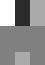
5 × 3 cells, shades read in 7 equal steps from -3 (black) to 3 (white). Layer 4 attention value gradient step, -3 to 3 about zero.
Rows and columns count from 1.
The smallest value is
-2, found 2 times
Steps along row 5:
up down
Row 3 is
0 0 0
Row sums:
2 2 0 0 1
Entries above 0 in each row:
2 2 0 0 1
